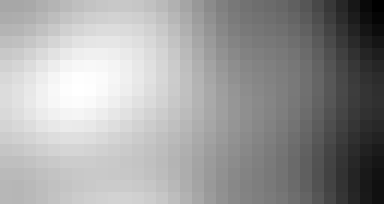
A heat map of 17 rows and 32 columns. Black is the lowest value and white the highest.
Slope: up to the left. Stripes: none. Calmest part: bottom left. Ninth with the highest average: middle left. Lone odd cells: none.
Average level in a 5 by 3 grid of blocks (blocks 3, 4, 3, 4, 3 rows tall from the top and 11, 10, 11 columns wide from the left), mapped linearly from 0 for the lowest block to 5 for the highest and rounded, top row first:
4 3 0 / 5 3 1 / 5 3 1 / 4 3 0 / 4 3 0
